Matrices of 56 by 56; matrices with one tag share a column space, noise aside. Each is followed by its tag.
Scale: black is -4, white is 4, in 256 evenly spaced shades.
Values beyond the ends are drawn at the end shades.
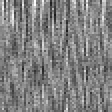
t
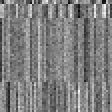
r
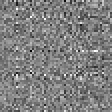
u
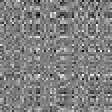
u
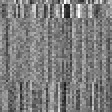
r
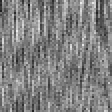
t
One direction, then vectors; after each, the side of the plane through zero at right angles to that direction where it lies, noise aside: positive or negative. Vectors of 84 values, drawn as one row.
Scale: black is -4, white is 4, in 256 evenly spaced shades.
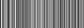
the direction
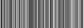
negative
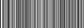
positive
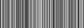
positive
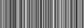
negative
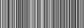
positive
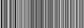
negative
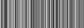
negative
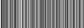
negative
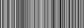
positive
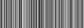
negative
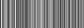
positive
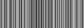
negative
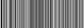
negative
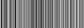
negative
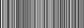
positive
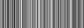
positive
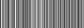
positive
